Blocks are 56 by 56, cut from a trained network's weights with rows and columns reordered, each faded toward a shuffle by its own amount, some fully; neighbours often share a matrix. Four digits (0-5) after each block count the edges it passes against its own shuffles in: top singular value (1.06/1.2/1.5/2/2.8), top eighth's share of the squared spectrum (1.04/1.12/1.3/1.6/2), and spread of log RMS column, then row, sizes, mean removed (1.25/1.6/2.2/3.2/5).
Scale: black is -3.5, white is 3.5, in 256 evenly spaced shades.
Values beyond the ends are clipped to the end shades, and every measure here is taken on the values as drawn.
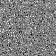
2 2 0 0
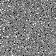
1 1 0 0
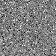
0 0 0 0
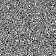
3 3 1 1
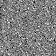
0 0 0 0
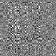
3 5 3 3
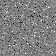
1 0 0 0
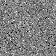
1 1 0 0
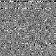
3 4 2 2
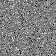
0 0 0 0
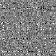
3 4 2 2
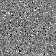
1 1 0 1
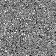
1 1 0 0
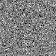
2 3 1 1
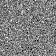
1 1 0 0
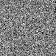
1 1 0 0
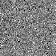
2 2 0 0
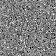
2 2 0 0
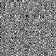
3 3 2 1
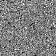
2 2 0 0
